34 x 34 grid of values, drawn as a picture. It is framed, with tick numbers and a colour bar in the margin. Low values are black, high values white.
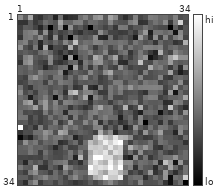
There are no regular stripes. An odd patch, higher than its surroundings, sits in the bottom middle. On average the colour sits 40% of the way up the scale. The bottom middle is the ninth with the highest average.
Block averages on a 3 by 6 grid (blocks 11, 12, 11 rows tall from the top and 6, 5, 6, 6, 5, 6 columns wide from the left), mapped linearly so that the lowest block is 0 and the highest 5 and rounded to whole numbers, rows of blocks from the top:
1 0 1 1 1 1 | 1 1 1 1 1 1 | 1 1 3 5 1 1
